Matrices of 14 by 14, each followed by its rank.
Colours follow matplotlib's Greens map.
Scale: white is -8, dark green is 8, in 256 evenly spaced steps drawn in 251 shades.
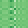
one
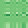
one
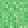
three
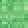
three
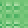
one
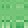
one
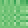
one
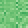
three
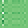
one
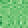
three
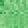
three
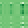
one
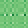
one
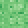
three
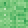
three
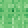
three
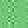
one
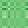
one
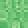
three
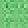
three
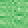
three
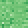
three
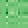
one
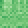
three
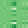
one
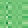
one
